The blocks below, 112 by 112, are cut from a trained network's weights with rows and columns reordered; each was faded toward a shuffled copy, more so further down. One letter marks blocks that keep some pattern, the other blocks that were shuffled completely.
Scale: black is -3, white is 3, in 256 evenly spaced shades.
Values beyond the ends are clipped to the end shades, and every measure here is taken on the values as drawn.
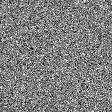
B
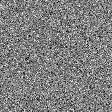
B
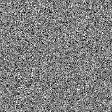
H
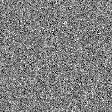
H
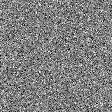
B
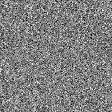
H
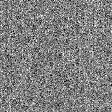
H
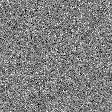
B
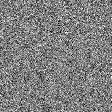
H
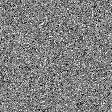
B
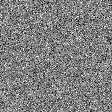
B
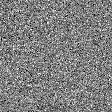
B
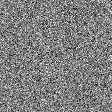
B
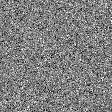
B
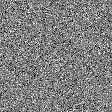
B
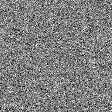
B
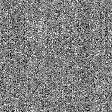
H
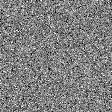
B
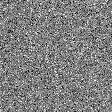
B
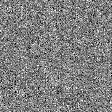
H
